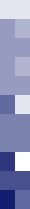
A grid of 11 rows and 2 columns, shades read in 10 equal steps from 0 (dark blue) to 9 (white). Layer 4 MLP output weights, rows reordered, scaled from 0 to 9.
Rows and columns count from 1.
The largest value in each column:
8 9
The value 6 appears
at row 2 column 2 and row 4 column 2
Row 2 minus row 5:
0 1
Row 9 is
1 9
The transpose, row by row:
8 5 5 5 5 3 4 4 1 2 0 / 8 6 5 6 5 8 4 4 9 2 3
